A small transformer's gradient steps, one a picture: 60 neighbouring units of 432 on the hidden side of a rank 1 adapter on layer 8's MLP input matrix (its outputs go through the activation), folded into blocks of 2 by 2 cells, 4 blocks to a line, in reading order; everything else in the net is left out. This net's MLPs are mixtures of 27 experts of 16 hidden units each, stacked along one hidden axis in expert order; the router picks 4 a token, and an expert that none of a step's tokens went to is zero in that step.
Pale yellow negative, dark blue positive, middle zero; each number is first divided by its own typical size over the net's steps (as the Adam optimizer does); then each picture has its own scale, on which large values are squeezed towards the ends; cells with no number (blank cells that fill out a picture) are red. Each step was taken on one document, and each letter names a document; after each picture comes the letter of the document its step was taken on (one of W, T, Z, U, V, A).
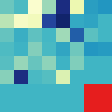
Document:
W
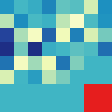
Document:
W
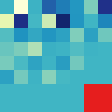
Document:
W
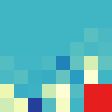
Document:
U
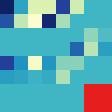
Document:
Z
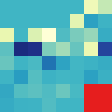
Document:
Z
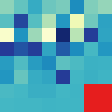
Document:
Z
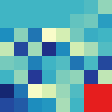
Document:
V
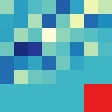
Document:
Z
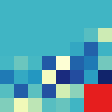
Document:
V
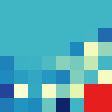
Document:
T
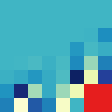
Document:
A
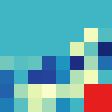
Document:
T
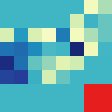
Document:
Z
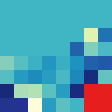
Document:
T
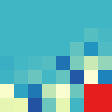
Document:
U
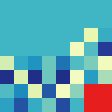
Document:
T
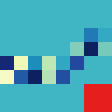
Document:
V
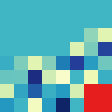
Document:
A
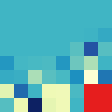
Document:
U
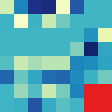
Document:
T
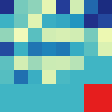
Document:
W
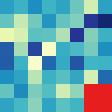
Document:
V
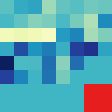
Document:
V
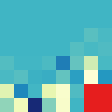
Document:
U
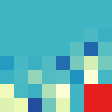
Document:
U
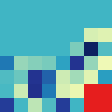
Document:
T
